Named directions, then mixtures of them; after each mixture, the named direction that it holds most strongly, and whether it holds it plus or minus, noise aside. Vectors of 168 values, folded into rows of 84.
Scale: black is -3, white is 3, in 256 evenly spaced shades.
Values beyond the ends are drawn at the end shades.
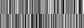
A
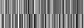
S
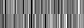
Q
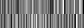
A, minus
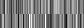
S, minus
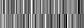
Q, minus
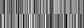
S, minus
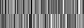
Q, plus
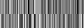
S, plus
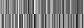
S, plus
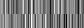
Q, minus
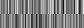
A, plus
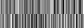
A, plus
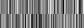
A, plus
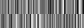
A, minus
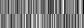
A, minus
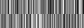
A, minus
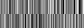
A, plus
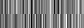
Q, plus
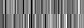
Q, plus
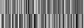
S, plus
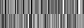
Q, plus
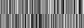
A, plus
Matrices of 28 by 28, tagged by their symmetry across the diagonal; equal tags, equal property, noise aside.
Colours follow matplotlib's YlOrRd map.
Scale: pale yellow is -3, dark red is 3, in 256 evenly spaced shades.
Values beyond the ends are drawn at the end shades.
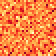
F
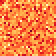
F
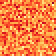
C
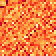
F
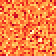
F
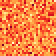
C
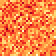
F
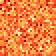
F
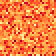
C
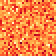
C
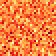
C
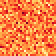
C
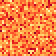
C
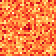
F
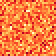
F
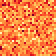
C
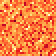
F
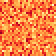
C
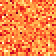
C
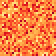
F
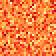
C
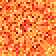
F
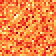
F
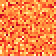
C
